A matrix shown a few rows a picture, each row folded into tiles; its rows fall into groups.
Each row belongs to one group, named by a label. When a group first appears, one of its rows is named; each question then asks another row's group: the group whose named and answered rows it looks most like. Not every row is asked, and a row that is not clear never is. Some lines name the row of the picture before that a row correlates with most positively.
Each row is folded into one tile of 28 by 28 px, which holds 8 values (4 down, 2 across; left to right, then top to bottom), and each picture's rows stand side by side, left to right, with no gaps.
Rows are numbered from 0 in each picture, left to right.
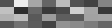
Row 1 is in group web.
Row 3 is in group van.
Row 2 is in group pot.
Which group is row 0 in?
van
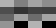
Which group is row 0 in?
web
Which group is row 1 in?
web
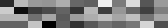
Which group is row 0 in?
van
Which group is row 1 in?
web
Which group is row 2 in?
web
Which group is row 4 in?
van
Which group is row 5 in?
web
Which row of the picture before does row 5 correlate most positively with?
1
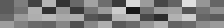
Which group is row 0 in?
web
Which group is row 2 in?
van
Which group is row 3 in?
pot
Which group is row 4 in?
van
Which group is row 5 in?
pot
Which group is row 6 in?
van
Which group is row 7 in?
pot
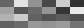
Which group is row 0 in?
van
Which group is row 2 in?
pot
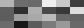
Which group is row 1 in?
van
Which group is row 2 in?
pot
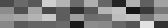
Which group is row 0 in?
van
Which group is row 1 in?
van
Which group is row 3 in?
pot
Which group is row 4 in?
van
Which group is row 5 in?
web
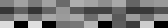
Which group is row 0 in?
web
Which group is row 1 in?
web
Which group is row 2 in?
van
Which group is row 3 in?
web
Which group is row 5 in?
web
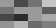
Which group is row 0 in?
pot
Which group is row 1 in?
van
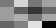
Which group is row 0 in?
van
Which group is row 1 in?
web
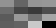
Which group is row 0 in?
web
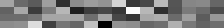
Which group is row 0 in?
pot
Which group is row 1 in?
web
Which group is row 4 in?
pot
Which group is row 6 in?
web
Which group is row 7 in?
web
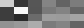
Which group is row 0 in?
pot
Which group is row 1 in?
web
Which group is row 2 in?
van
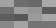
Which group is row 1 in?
van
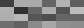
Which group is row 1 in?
pot
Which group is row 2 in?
pot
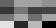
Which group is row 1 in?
web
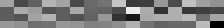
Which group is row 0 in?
pot
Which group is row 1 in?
van
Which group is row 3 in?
web
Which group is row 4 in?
pot
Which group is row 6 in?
van
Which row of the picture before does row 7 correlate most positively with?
1
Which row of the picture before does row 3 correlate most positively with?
0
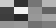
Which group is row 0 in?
pot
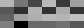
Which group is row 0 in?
web
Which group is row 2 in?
van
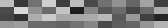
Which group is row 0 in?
pot
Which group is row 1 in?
van
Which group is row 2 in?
van
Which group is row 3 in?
van
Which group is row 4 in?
web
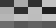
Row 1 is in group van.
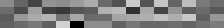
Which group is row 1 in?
van
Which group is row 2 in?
web
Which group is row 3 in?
pot
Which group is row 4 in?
van
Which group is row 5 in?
van
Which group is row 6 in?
van
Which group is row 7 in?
web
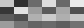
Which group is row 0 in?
pot
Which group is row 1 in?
van
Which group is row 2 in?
van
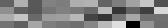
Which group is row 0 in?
van
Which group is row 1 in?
web
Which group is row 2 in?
van
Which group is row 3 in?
pot
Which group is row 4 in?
web
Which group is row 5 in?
pot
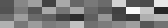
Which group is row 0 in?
web
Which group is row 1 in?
pot
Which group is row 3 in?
web
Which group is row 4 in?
pot
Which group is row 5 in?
van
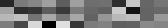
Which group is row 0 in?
van
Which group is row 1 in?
web
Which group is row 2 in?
web
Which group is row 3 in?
web
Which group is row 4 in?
van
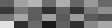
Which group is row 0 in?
web
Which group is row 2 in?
web
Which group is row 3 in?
pot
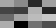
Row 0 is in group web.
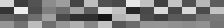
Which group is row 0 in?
pot
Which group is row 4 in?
van
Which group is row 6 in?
pot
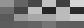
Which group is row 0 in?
web
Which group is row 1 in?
van
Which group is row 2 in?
van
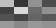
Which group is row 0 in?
pot
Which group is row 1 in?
pot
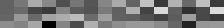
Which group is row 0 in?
web
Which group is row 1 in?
web
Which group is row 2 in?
van
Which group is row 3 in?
web
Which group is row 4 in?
pot
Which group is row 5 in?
pot
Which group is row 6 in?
web
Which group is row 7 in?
pot
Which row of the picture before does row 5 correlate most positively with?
0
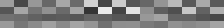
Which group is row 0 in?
pot
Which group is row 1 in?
pot
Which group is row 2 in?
pot
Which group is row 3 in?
pot
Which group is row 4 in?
pot
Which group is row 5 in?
van
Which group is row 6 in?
pot
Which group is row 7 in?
pot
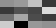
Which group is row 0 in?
web
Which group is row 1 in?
pot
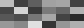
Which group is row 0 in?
pot
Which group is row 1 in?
web
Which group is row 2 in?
pot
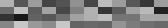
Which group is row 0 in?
pot
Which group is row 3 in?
van
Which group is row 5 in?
van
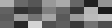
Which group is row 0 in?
web
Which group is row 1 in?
web
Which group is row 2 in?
web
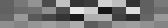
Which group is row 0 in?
web
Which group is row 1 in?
pot
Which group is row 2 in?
pot
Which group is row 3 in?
van
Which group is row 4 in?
pot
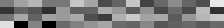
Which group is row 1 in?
web
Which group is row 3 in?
pot
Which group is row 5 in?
van
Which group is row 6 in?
web
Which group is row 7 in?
van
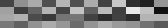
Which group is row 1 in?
pot
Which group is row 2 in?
pot
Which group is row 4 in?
pot
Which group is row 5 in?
van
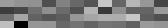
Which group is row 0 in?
web
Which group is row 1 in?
pot
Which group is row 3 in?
van
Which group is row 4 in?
van
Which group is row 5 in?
pot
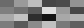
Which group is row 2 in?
van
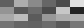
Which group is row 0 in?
van
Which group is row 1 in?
web
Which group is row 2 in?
van
